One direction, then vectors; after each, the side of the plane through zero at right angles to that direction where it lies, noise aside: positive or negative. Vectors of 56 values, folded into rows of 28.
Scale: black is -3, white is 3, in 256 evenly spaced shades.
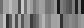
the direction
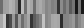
positive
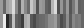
positive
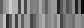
positive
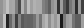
positive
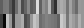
negative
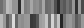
positive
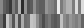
negative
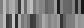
positive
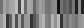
positive
